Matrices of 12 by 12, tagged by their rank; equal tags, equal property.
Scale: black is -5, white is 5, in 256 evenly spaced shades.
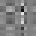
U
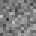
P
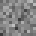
P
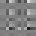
U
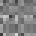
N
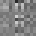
N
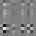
U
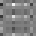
U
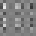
U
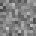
P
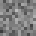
P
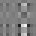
U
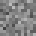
P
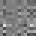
N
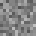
P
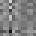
N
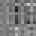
N
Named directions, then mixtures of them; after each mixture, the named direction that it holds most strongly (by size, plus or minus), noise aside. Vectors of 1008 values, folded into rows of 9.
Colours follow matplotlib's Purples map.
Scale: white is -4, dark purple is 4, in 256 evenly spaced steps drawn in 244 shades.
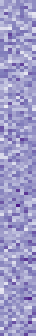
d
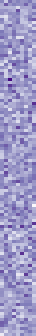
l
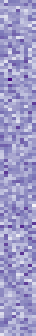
l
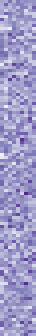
d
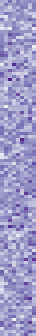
d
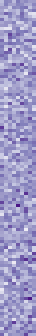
d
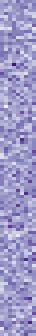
d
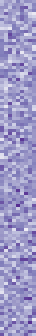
d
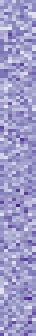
d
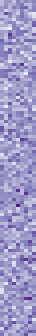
d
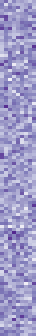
l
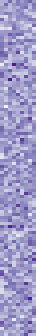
d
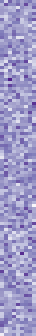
l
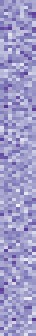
d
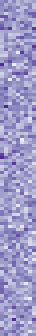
d
